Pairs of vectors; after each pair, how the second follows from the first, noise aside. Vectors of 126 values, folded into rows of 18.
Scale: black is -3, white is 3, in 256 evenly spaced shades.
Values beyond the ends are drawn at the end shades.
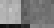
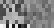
sign-scrambled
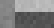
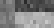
negated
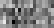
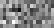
sign-scrambled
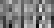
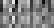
reversed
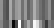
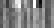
reversed
